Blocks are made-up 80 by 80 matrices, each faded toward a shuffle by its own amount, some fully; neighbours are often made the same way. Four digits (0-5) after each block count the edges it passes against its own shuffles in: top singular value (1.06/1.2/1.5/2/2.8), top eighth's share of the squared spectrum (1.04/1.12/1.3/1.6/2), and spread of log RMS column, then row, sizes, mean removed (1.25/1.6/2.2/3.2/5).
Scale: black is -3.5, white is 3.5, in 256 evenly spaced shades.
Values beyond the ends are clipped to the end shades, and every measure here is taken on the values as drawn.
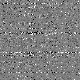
2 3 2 3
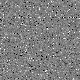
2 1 0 0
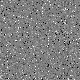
0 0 0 0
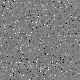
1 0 0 0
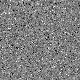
0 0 0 0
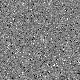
0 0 0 0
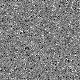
0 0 0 0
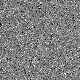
0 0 0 0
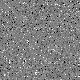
2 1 0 0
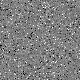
2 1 0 0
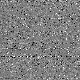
2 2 0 2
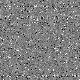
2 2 0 2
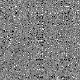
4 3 2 2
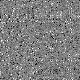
3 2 1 1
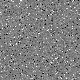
1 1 0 0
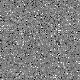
3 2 1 1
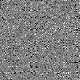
4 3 2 2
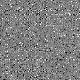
4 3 1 2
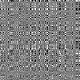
5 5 4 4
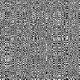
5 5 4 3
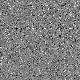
1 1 0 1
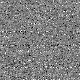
1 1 0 2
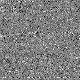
1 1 0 2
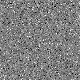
0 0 0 1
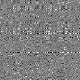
4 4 2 3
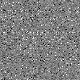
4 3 1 2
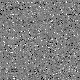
2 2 0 1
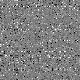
3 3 1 2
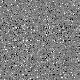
3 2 0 1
